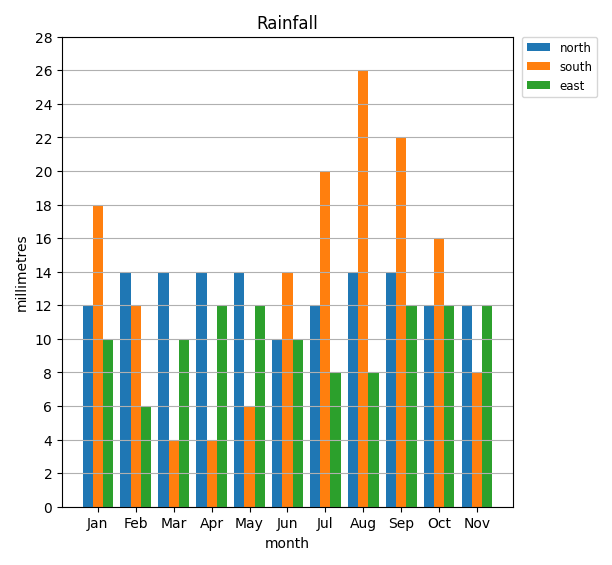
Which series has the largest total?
south
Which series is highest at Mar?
north
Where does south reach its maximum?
Aug
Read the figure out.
Title: Rainfall
x-axis: month, ticks Jan Feb Mar Apr May Jun Jul Aug Sep Oct Nov
y-axis: millimetres, ticks 0 2 4 6 8 10 12 14 16 18 20 22 24 26 28
Legend: north, south, east
Values:
north: 12 14 14 14 14 10 12 14 14 12 12
south: 18 12 4 4 6 14 20 26 22 16 8
east: 10 6 10 12 12 10 8 8 12 12 12
